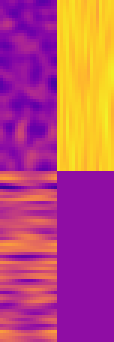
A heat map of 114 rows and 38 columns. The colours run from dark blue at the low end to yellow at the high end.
It is made of 2 by 2 panels. Panel 1,1: low, blotchy. Panel 1,2: very high, streaked downward, faint in contrast. Panel 2,1: middling, streaked across, strong in contrast. Panel 2,2: low, flat.
